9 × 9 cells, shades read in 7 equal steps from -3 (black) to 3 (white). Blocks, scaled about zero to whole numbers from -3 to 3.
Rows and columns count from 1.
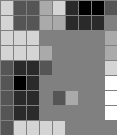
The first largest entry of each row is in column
1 1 1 1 9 9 9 9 2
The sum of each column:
3 -5 -4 4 4 -3 -5 -5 12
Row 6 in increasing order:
-3 -2 -1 0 0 0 0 0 3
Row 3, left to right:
2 2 2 0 0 0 0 0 1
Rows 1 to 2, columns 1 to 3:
2 -1 -1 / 2 -1 -1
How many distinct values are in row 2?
5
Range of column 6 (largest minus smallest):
3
